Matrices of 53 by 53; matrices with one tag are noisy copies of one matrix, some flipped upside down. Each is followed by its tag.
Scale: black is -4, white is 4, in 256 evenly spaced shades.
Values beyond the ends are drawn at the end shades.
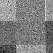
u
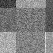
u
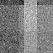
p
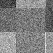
u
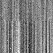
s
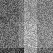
p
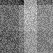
p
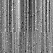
s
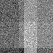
p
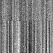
s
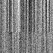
s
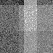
p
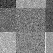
u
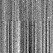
s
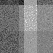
p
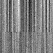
s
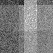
p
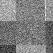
u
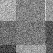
u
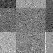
u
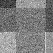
u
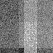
p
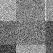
u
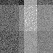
p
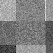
u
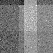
p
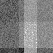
p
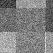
u
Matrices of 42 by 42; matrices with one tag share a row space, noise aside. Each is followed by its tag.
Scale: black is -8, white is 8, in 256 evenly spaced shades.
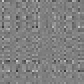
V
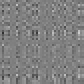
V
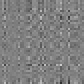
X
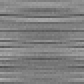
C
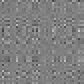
V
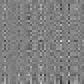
X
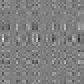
V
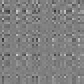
V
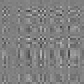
X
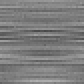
C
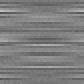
C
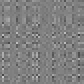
V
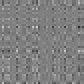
V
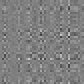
X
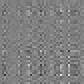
X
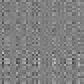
V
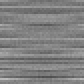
C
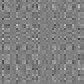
V
